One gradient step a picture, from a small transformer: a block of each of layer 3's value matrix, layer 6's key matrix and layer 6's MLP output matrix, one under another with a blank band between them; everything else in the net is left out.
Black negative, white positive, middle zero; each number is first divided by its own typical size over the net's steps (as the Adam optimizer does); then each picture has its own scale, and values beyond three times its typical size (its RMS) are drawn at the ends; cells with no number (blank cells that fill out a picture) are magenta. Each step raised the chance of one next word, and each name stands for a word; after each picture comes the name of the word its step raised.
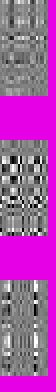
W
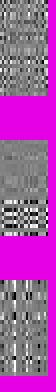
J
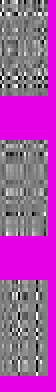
J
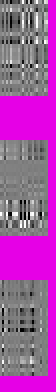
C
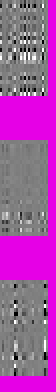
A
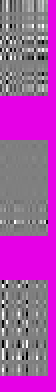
A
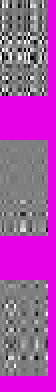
A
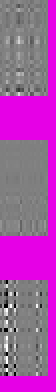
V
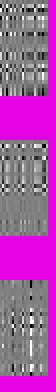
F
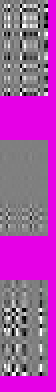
F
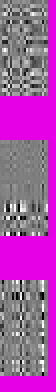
J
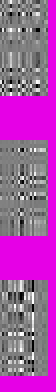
J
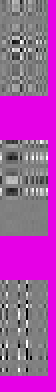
A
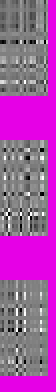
C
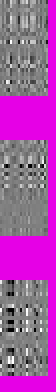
C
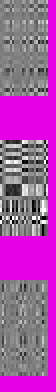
W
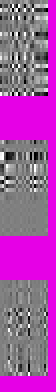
F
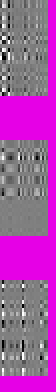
A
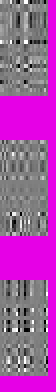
C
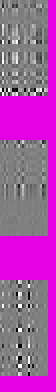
V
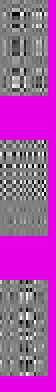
J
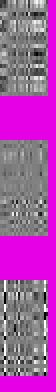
J
